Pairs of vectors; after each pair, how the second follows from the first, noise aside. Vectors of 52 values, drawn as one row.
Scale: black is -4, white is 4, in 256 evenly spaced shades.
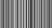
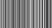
wrapped around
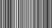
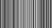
reversed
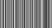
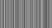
shrunk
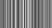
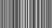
reversed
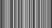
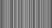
shrunk
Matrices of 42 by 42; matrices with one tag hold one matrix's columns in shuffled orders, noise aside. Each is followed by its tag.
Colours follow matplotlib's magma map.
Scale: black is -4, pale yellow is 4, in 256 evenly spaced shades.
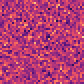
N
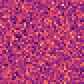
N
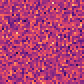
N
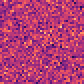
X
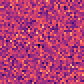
X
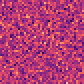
N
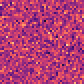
N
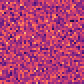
N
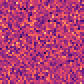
N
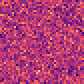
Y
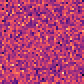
Y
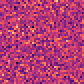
X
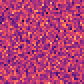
N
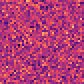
X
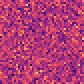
Y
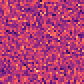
Y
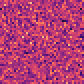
N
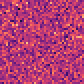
N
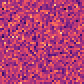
N
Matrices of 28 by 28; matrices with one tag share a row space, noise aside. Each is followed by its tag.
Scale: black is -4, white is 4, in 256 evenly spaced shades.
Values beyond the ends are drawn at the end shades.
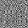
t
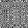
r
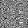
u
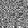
u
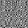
t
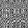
r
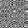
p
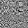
u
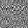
r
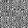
r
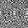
p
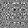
r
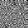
p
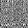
r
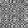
p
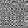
p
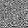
p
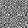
t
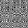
r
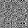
t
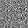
t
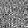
p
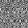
r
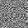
p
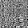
u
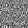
r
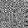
p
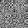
p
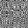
r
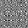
t
